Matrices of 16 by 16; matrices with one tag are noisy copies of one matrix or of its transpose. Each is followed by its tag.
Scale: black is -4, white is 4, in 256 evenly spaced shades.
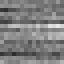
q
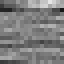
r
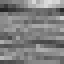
r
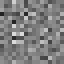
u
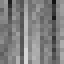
q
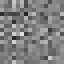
u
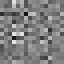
u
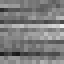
q
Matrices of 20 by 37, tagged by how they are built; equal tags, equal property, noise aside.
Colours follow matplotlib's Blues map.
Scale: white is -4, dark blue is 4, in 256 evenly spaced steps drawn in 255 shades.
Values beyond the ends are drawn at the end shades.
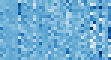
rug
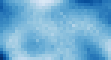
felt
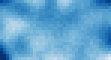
felt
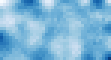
felt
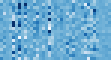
rug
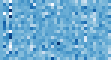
rug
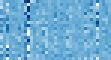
rug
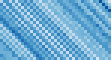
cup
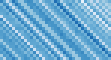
cup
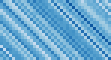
cup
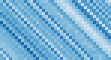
cup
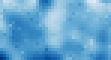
felt
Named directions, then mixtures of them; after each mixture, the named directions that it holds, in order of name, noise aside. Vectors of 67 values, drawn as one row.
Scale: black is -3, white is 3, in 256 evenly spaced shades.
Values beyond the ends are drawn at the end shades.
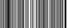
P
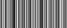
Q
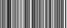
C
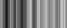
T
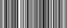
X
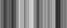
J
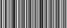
Q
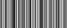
Q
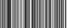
C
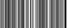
P, Q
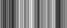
J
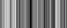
C, J, T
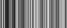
P, Q, T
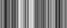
J, X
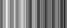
T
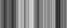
J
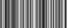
P, Q, X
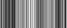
J, P, Q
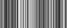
J, P, X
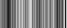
C, J, P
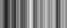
J, T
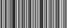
Q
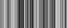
J, P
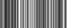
J, P, X
